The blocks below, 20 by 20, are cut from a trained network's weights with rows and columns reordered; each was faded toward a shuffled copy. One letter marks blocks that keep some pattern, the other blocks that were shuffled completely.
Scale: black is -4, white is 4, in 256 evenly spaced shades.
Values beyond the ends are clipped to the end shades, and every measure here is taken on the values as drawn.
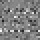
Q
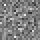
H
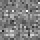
Q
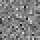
H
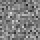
H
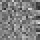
Q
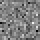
H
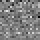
Q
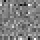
Q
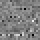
Q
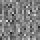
Q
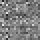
Q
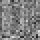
Q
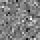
H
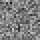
H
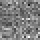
Q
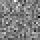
H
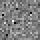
H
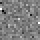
H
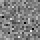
H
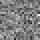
Q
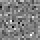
H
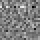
Q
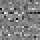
Q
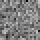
H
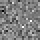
H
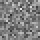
H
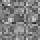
Q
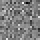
Q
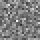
H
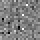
H
